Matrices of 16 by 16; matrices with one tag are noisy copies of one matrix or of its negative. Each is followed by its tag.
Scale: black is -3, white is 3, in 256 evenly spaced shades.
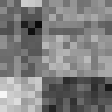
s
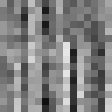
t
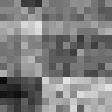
s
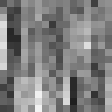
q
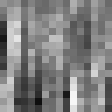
q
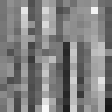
t
